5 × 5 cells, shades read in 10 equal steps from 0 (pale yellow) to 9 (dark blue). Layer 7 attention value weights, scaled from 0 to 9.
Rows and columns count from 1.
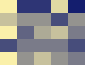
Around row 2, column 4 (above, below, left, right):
1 2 4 4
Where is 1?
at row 1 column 4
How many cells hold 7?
3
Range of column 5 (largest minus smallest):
5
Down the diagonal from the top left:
0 4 3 5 5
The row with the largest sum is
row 4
